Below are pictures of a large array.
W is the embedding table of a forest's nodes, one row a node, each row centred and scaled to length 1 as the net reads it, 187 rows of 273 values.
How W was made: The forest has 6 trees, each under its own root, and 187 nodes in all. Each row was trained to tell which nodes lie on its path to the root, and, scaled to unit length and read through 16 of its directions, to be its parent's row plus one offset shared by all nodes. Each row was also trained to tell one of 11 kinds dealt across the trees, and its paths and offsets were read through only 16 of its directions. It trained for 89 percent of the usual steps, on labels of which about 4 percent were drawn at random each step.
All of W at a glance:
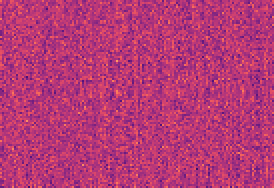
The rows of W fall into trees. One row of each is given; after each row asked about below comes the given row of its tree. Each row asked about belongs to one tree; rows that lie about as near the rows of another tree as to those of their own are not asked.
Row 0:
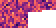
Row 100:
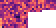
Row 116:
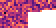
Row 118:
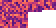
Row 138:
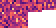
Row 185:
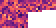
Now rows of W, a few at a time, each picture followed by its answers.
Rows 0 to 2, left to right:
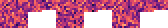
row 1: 116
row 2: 0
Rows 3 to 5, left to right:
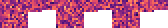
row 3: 118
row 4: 138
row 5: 138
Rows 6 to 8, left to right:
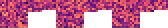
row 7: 116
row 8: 138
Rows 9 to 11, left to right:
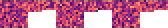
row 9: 116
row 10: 118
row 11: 116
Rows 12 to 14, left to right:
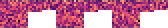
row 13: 138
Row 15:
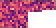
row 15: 118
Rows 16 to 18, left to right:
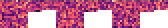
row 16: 116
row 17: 0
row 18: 116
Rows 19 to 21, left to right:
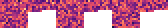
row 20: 100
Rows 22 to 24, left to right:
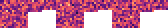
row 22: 100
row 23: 118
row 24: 0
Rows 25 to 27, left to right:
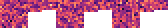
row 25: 116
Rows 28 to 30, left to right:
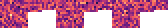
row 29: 118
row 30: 100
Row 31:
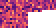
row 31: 138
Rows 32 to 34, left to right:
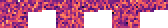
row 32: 0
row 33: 138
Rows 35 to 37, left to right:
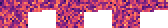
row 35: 100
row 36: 116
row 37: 116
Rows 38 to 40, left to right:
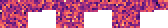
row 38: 138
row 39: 138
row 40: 118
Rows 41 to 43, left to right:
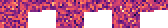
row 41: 138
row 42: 118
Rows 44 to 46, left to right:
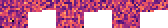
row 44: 118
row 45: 100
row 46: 138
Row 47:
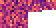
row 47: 118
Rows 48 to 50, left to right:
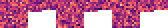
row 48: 138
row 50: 116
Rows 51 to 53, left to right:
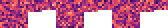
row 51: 185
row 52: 0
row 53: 118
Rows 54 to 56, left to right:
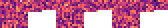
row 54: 118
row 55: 116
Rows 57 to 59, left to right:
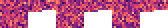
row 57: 118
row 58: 118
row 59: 0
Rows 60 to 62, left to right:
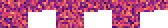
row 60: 138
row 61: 138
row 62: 118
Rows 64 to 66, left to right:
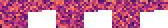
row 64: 118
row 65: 118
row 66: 118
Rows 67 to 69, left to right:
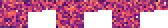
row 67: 100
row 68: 118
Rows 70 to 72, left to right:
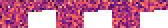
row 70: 138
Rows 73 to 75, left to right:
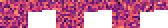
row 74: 138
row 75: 118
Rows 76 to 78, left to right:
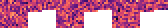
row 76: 138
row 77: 100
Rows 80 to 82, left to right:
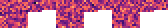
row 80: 116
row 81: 116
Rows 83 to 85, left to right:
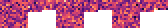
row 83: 116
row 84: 138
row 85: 0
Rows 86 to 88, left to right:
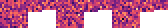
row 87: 118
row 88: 138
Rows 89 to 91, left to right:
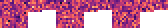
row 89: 100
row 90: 138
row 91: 138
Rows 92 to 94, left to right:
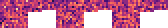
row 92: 138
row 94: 138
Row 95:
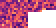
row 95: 0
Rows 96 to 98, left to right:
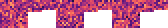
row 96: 138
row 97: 0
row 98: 118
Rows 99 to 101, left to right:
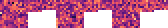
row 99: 185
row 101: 118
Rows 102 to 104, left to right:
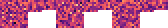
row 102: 118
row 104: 116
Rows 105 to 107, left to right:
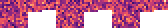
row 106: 118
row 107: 0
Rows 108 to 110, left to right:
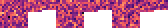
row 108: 118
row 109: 100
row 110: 100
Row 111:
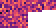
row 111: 138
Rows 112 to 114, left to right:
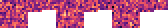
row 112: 116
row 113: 0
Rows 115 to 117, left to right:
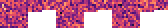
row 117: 118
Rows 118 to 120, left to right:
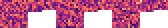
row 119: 116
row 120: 118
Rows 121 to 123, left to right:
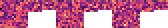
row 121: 118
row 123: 116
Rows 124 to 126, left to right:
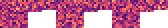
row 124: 118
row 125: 138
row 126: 116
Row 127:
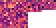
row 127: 185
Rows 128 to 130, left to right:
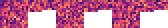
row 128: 138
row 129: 138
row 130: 118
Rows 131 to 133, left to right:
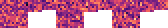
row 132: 116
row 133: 185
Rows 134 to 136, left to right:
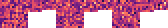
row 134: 118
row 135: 118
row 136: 138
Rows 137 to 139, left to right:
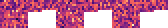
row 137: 100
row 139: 100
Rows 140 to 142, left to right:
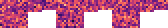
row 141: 116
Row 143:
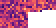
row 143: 118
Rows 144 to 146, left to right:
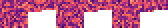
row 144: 116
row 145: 185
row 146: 0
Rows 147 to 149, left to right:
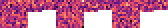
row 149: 138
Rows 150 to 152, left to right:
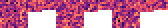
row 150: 138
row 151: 118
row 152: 116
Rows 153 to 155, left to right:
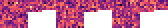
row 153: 185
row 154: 0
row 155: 0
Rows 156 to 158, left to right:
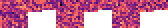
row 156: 116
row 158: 118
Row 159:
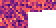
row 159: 118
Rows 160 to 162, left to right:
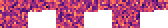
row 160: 116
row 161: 116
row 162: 118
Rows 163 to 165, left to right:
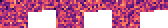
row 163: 185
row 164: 100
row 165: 100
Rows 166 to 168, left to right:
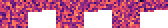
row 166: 116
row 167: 138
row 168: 138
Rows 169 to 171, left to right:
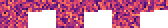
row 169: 138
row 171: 116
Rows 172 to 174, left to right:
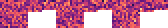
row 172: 138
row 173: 116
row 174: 138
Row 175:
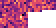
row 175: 138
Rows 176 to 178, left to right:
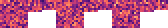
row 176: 118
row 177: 138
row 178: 100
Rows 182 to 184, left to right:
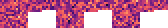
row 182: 138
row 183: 100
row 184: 0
